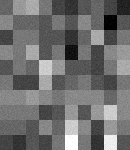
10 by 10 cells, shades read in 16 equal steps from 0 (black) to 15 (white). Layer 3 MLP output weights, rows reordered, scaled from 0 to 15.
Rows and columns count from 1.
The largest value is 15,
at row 10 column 6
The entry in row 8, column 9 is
12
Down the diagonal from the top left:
6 6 7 5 9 6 8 9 9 5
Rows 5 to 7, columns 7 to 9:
5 4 7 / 7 5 4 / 8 8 6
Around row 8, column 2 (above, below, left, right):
8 6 7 7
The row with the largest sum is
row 7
